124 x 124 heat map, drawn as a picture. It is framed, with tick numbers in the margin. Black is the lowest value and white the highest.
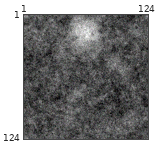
Bumps: one, in the top middle. Ninth with the highest average: top middle. Histogram: skewed, a long tail of high values. Odd rows or columns: none. Stripes: none. Average level on the scale: 30%.
